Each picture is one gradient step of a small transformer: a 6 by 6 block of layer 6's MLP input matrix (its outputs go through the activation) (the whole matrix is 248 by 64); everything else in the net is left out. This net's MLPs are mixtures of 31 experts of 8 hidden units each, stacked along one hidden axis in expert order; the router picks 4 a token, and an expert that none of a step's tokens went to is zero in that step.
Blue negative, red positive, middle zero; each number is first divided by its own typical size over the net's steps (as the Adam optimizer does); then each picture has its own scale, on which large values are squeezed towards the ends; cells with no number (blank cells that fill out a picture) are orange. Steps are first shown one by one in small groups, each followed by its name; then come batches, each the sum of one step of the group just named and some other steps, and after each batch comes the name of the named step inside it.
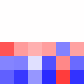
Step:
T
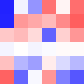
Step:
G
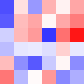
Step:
G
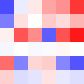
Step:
G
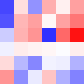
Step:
G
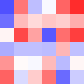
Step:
G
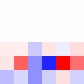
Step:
T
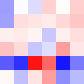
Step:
G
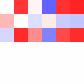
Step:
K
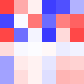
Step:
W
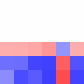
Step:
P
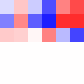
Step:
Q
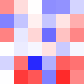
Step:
W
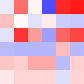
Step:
K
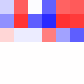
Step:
Q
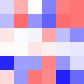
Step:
Q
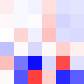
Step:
P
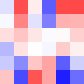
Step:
K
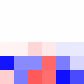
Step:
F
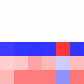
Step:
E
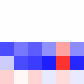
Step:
E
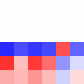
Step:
E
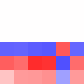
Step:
E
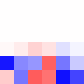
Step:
F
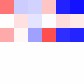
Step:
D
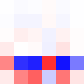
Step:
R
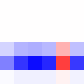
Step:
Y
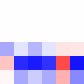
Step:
Y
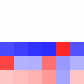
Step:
Y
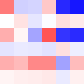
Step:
D
